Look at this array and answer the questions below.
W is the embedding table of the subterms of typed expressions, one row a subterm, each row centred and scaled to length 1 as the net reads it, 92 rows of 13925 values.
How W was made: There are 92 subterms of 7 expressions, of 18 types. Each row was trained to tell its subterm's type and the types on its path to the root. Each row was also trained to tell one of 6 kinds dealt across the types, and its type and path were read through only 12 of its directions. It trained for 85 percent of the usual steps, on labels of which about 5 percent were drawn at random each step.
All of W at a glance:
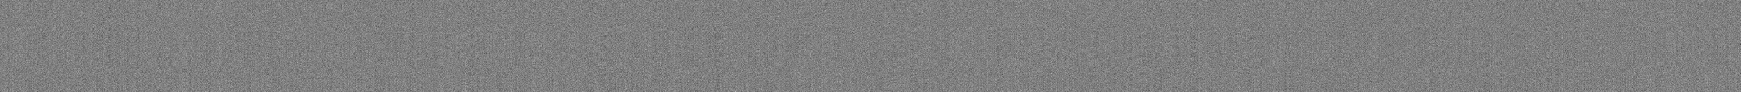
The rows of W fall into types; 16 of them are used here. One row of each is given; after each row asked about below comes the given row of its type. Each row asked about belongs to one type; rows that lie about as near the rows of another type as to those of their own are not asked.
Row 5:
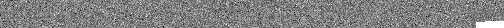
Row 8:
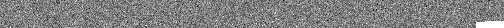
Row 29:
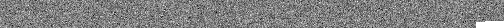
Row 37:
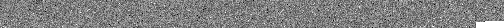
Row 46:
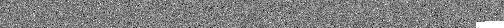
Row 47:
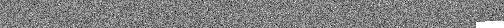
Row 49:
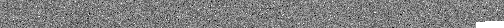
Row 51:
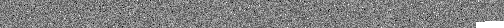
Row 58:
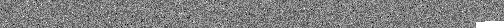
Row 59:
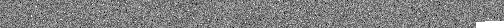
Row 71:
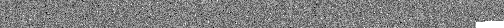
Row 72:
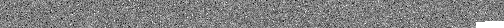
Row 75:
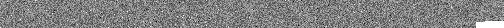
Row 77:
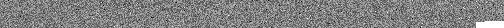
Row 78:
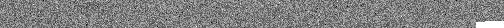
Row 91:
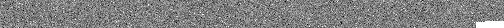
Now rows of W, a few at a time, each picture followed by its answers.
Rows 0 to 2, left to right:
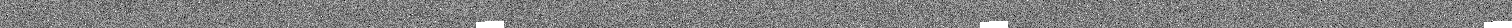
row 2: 51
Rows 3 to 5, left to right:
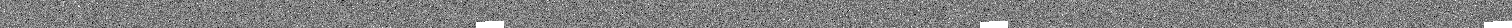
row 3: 8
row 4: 8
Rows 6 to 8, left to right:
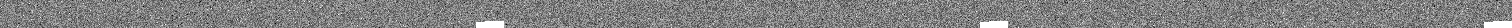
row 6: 46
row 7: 5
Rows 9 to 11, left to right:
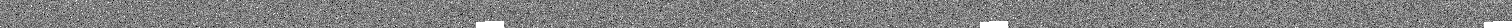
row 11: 29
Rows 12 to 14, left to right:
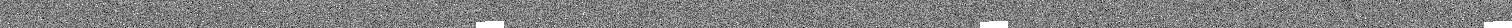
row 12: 47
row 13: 58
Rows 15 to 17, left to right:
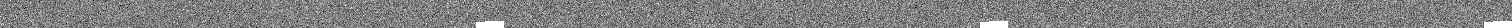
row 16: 59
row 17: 37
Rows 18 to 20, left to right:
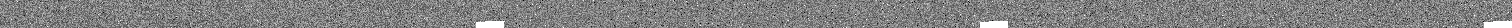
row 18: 49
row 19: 58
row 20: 49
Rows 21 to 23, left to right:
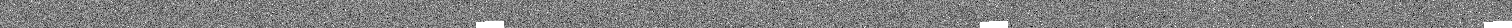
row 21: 46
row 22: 49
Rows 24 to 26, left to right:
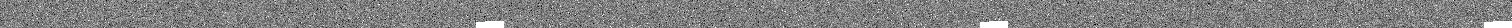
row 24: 72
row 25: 78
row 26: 72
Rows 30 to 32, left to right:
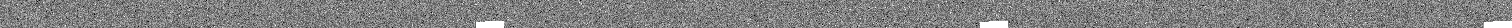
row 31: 46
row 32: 49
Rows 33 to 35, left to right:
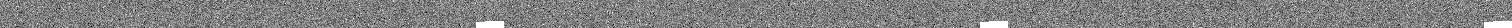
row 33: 77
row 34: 91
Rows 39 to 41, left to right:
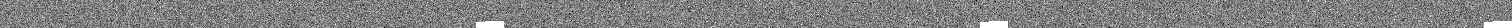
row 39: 29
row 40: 91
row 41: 49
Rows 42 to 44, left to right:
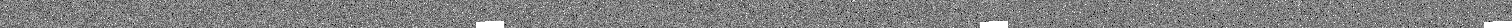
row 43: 91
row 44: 71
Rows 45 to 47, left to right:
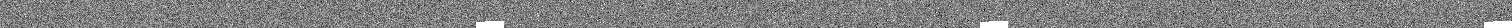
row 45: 75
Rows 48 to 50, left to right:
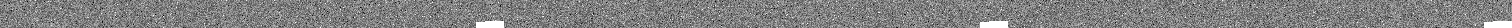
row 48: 51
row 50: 51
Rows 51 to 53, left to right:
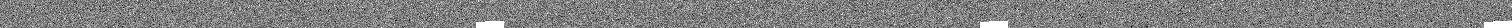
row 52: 8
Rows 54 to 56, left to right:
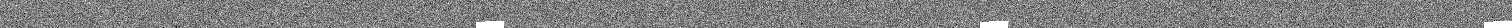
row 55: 37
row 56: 5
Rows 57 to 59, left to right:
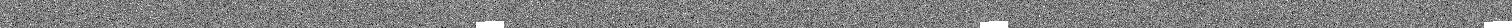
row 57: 91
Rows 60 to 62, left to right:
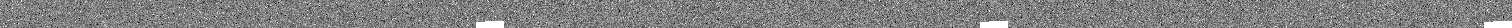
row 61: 29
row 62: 47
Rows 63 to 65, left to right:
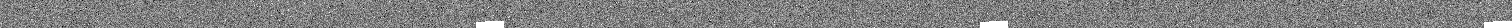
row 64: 47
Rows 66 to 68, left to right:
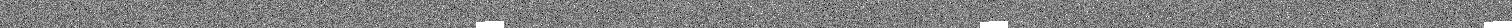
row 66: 75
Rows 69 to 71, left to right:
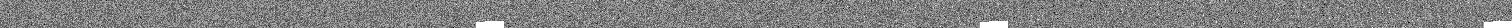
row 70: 72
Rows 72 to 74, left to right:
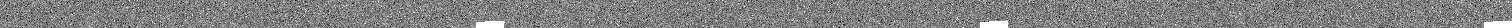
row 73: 5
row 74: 72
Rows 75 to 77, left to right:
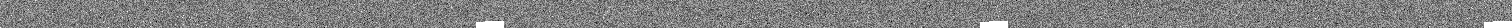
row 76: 51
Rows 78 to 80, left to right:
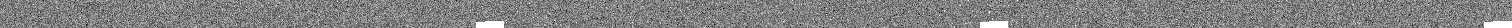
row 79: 29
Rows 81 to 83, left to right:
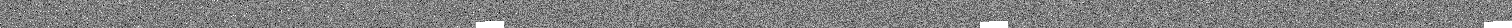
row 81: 72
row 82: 29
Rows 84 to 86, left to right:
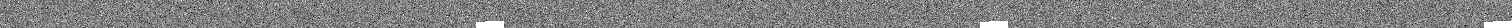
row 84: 51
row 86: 91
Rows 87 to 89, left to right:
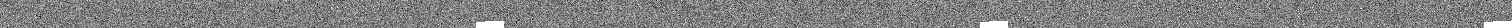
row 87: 78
